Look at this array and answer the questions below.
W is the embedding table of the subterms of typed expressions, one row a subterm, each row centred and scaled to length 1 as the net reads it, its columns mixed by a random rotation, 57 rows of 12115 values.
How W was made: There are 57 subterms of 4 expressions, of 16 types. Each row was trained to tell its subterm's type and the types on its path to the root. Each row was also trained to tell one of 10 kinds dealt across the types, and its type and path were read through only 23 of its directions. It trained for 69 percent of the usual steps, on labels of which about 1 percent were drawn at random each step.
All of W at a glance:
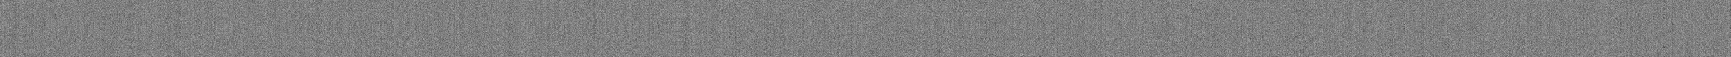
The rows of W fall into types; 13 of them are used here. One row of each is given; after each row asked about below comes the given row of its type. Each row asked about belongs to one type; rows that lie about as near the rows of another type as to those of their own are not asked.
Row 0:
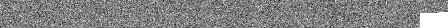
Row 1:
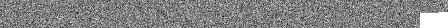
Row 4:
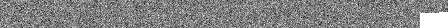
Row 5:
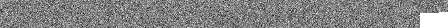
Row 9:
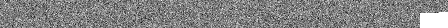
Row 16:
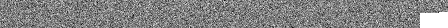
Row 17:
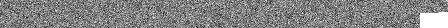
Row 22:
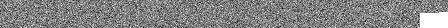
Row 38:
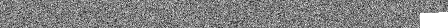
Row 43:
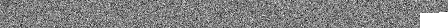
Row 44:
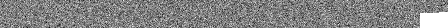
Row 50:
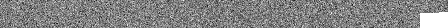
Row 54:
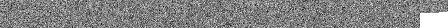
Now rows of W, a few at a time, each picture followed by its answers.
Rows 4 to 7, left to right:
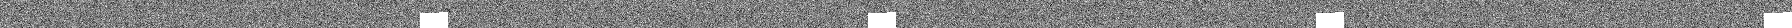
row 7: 17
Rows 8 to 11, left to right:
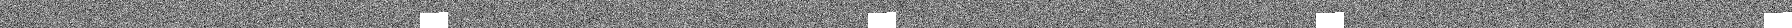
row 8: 1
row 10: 43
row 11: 50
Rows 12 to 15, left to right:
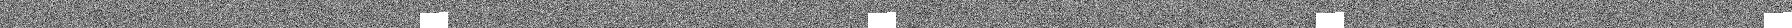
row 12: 54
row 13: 16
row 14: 9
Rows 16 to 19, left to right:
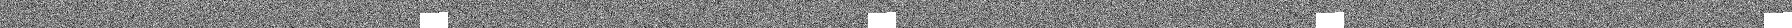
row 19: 22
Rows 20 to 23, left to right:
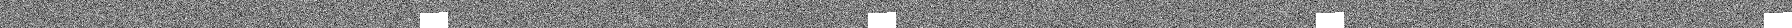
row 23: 22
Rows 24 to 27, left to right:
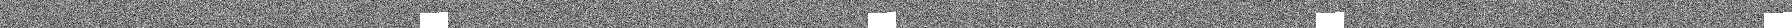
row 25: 5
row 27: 16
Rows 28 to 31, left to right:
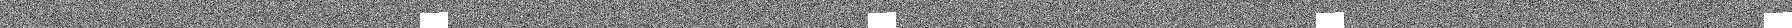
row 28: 4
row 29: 17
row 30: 4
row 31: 0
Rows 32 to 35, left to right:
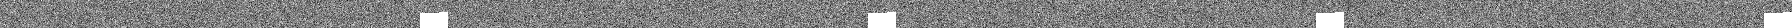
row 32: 4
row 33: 9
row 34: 5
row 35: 43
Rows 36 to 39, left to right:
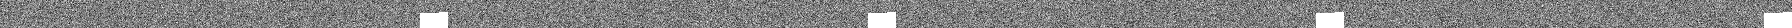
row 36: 54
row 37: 4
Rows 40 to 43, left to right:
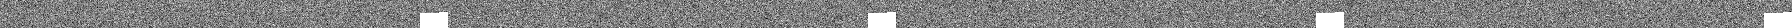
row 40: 16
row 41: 44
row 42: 1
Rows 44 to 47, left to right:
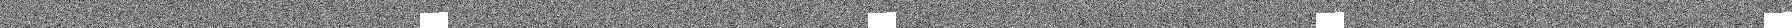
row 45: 17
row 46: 16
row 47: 9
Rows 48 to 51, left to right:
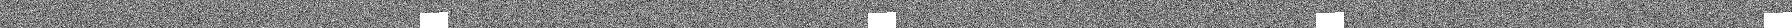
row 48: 5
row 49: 44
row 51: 50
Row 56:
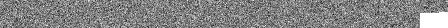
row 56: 0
